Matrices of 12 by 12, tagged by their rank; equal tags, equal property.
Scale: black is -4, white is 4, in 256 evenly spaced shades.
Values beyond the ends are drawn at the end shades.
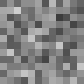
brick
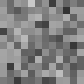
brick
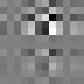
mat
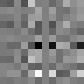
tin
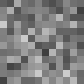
brick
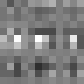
tin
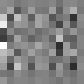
tin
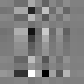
mat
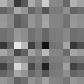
mat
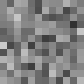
brick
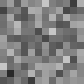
brick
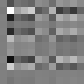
mat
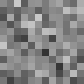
brick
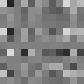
tin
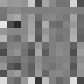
tin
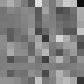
tin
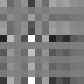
mat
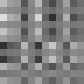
mat
